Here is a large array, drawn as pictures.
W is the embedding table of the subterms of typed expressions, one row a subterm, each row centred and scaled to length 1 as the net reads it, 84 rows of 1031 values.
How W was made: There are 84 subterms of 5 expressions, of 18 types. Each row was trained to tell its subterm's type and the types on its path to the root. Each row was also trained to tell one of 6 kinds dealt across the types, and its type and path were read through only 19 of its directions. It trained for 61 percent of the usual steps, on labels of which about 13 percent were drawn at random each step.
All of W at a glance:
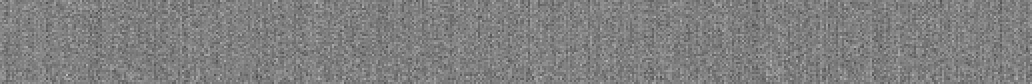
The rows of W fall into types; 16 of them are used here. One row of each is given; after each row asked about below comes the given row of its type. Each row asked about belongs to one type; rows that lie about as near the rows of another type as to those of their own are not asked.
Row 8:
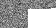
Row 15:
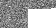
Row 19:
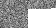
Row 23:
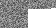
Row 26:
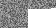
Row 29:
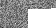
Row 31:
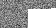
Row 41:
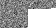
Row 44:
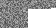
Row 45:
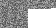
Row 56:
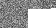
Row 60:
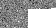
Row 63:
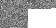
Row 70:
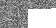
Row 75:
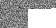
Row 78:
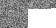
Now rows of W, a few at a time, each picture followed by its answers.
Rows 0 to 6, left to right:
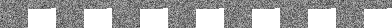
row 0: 78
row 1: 15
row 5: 29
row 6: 15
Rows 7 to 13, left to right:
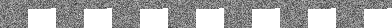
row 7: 15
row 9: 56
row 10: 19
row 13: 70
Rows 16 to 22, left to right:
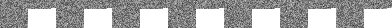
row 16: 63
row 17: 56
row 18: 29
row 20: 45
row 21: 78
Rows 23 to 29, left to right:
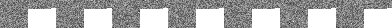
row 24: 78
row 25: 26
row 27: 8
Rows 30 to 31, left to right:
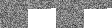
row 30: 26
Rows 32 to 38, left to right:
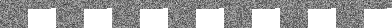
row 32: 41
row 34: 45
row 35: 15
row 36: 70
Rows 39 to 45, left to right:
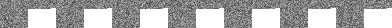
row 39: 60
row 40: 26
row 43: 23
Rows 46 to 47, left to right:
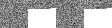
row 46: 29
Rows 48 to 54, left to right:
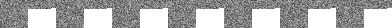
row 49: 56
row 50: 45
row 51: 8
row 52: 41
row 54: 70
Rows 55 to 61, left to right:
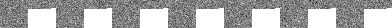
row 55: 23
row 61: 41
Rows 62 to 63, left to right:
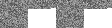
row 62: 56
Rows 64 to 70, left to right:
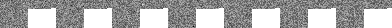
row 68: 15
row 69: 26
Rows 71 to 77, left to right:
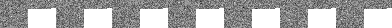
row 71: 23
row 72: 26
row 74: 63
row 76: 70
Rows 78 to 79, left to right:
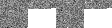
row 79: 78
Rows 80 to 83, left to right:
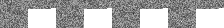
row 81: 63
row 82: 8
